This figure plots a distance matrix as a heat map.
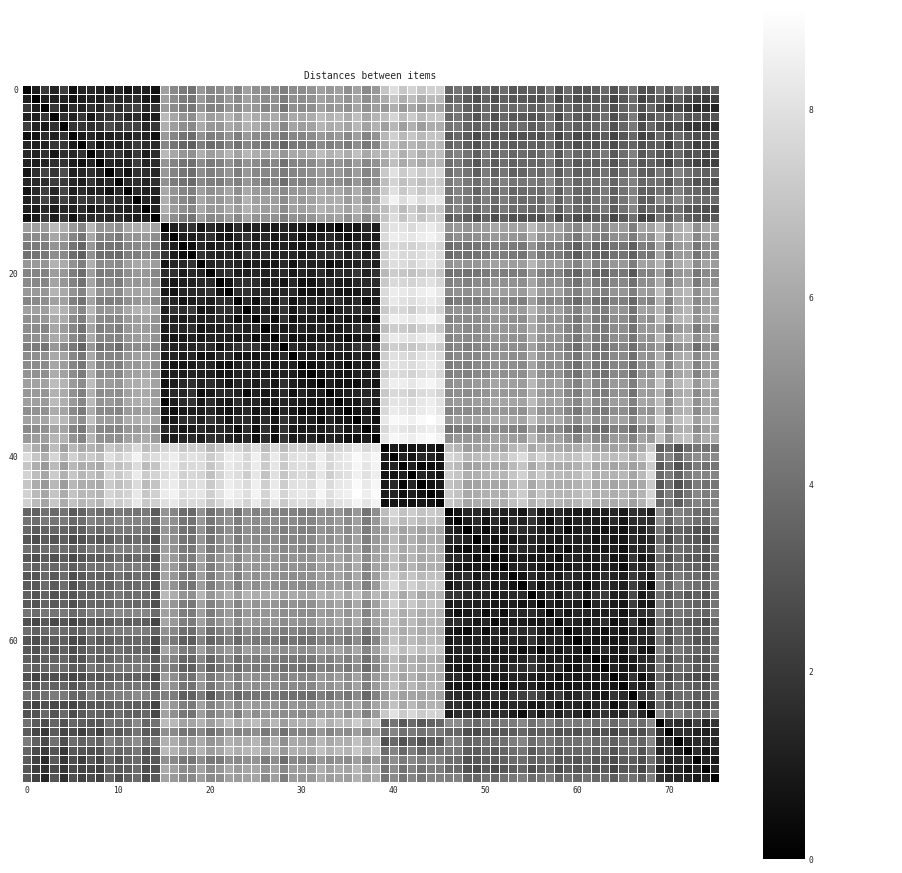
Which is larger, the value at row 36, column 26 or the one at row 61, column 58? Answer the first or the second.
the first
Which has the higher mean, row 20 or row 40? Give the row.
40
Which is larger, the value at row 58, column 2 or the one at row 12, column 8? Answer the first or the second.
the first
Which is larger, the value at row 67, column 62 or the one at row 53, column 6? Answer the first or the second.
the second
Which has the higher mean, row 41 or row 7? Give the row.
41
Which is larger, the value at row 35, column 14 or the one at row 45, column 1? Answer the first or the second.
the second
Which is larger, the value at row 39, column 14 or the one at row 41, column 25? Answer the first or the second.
the second
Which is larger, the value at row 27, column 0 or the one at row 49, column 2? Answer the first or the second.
the first
